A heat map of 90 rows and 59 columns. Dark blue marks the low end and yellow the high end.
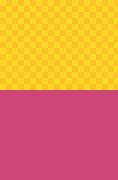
The table splits into 2 rows of 1 panel. Panel 1,1: very high, checkered, faint in contrast. Panel 2,1: middling, flat.
